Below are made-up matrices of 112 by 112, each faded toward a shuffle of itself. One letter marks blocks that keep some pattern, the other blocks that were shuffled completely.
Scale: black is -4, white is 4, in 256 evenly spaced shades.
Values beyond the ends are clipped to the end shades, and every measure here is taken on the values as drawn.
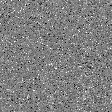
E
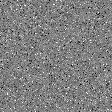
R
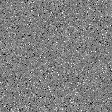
E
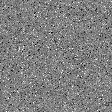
R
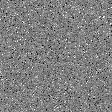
R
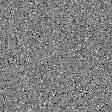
R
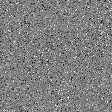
R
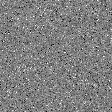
E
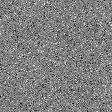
E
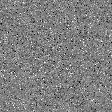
E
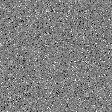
E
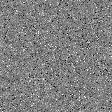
E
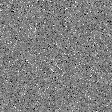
R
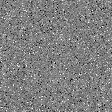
E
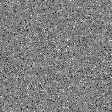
E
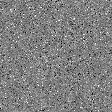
E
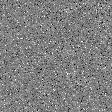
R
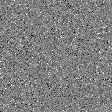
E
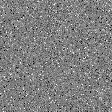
E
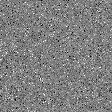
E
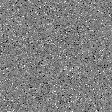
E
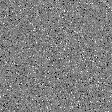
E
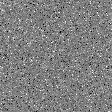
R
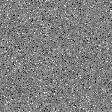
E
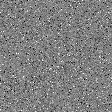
R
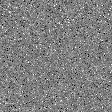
R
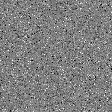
E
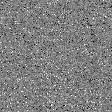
E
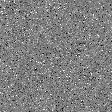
R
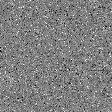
E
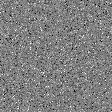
R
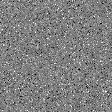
E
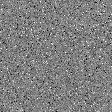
R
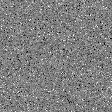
R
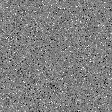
E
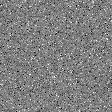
R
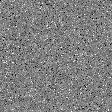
R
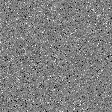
R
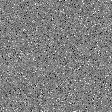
R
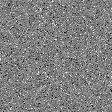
E
